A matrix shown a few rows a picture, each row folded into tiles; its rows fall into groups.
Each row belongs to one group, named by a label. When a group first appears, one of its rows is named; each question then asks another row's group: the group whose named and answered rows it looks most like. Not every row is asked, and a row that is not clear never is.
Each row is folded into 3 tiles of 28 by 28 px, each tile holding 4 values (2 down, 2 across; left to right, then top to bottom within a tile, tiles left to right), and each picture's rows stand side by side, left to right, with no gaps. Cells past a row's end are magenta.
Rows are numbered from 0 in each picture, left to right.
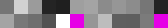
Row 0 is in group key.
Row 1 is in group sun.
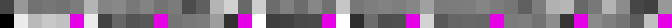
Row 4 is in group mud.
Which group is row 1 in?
mud
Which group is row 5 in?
mud
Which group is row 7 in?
key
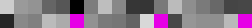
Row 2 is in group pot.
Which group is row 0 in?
pot
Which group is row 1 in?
key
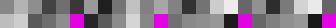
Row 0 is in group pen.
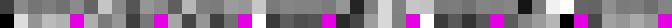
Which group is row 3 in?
mud
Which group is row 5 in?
mud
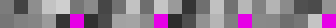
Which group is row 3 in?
key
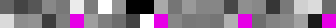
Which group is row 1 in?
key
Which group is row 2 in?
key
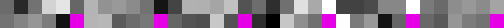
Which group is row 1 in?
sun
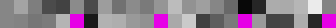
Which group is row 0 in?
key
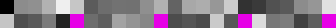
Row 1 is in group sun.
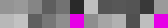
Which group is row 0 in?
pen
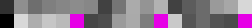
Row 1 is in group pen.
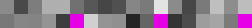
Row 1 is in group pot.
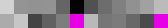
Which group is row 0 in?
sun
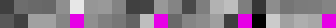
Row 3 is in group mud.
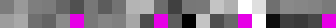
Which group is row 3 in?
mud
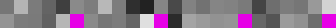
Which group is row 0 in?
key
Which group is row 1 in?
key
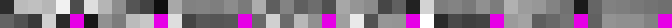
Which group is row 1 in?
pot
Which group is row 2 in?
mud
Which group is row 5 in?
mud
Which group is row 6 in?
sun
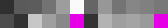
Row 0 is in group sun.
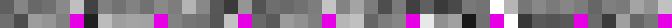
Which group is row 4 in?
pen
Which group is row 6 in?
mud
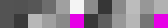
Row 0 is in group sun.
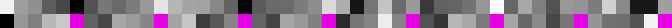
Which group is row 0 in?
pot
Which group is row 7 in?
key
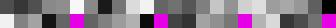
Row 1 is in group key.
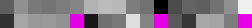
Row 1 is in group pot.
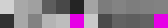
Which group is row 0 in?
pot
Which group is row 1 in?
mud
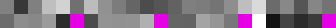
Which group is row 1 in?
pot
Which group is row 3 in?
mud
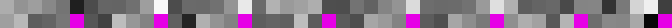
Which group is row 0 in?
sun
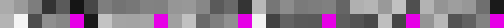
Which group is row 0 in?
pen
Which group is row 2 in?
pen
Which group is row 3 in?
mud
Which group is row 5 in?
sun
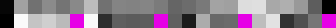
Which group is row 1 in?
mud
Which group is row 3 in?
sun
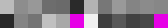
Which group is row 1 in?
mud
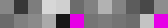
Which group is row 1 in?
key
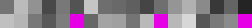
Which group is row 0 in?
pen
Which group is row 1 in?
pot
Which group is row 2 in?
pen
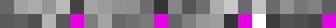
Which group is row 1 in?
sun
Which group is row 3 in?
mud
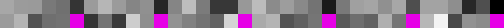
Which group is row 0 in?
sun
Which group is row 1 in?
pot
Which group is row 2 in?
key
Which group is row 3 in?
sun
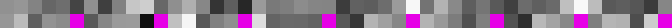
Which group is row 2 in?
pen
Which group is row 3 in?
mud
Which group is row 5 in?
pen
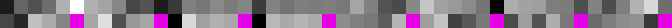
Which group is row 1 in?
pen
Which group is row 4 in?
key
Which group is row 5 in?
sun
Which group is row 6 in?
pot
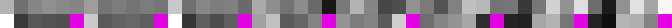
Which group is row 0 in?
mud
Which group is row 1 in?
mud
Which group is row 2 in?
mud
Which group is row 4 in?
key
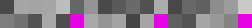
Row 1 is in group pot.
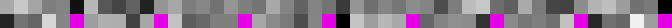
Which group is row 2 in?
mud
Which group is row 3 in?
pen
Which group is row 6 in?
key
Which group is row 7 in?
pot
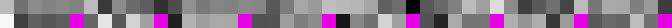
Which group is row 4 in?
pot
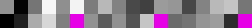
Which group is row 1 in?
key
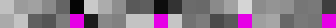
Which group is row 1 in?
pot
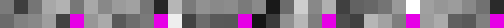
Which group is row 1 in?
sun
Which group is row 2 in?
mud
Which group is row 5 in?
sun
